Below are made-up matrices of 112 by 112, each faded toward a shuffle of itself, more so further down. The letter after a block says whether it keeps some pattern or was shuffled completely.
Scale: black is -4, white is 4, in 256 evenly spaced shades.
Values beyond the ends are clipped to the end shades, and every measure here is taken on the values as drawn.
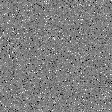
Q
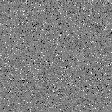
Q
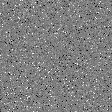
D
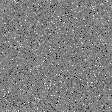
D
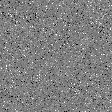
D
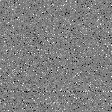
Q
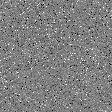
D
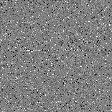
Q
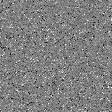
Q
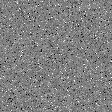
D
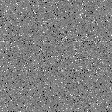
Q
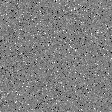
D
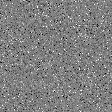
D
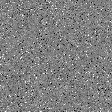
Q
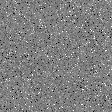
D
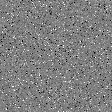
D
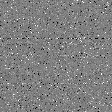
Q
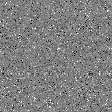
Q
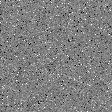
D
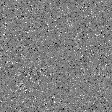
Q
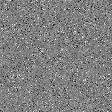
Q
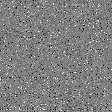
Q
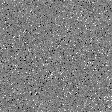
D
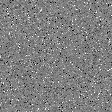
D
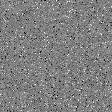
Q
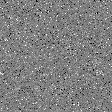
Q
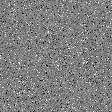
D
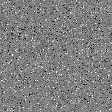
Q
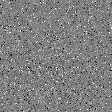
Q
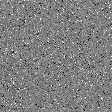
D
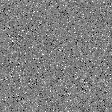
Q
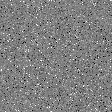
D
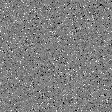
D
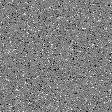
D
